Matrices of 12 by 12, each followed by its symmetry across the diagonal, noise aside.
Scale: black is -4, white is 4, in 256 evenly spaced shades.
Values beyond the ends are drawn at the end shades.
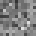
symmetric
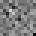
symmetric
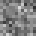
antisymmetric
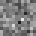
antisymmetric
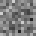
symmetric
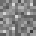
symmetric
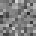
antisymmetric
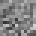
neither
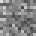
neither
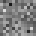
antisymmetric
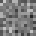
symmetric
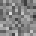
neither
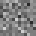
antisymmetric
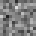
antisymmetric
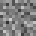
antisymmetric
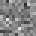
neither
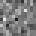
neither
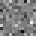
antisymmetric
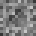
symmetric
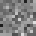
symmetric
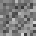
symmetric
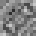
symmetric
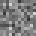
neither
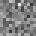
neither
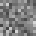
neither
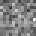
neither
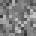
neither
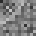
symmetric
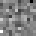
antisymmetric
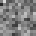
antisymmetric
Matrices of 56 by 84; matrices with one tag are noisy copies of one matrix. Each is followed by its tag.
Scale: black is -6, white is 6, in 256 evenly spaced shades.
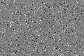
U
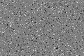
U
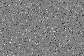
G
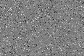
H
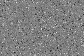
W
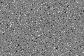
U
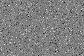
G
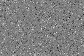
W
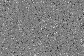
W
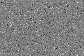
U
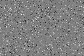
H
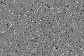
U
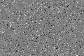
U
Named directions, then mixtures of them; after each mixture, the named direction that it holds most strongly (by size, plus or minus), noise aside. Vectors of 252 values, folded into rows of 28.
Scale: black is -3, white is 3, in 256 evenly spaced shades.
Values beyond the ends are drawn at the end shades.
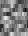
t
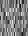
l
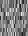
l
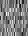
l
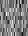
l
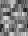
t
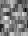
t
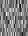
l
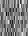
l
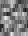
t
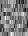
t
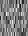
l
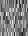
l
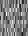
l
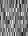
l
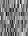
l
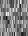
l
